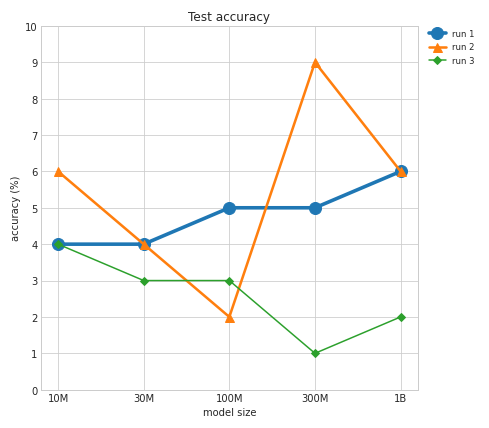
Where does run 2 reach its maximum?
300M
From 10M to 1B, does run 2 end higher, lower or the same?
the same
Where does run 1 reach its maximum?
1B
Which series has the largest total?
run 2
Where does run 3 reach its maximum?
10M
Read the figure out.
Title: Test accuracy
x-axis: model size, ticks 10M 30M 100M 300M 1B
y-axis: accuracy (%), ticks 0 1 2 3 4 5 6 7 8 9 10
Legend: run 1, run 2, run 3
Values:
run 1: 4 4 5 5 6
run 2: 6 4 2 9 6
run 3: 4 3 3 1 2
